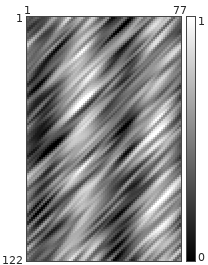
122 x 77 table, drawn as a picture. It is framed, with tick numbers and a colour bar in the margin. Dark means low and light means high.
Stripes: upright, repeating 2 times. Ninth with the lowest average: middle left. Histogram: bell-shaped.
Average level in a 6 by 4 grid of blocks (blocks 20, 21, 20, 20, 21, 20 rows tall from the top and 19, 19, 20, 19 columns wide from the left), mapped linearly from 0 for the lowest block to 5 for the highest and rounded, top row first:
1 3 1 4 / 1 5 1 3 / 0 4 1 4 / 1 4 2 3 / 1 4 1 5 / 1 4 0 4
